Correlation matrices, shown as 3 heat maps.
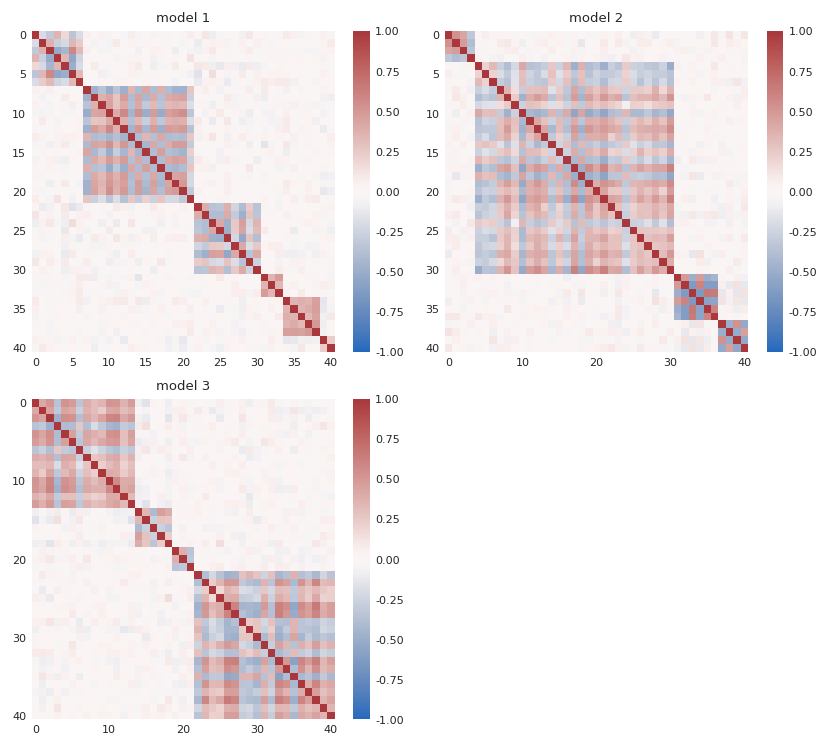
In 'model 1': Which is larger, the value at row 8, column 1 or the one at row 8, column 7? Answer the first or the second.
the first
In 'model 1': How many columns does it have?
41
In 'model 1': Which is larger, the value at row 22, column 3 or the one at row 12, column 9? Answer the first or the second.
the second
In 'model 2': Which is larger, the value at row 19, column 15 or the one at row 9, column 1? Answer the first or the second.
the first
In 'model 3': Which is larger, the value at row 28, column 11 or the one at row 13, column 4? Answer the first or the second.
the second
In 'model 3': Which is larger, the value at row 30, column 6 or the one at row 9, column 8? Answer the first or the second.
the second
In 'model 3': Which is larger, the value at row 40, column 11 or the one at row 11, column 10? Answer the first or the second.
the second
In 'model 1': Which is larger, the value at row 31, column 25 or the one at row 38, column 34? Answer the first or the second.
the second
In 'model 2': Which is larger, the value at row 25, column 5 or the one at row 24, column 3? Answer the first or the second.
the second
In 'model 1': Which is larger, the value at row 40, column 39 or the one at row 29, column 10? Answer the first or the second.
the first
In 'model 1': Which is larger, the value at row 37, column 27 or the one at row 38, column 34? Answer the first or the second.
the second
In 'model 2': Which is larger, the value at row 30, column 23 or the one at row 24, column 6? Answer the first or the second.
the first
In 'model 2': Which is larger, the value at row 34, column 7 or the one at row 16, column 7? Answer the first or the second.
the first
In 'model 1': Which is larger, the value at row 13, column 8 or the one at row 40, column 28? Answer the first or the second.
the second
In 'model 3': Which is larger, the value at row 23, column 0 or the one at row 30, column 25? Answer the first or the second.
the first
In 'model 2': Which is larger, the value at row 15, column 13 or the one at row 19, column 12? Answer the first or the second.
the second
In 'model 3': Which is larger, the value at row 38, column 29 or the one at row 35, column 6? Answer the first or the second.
the second
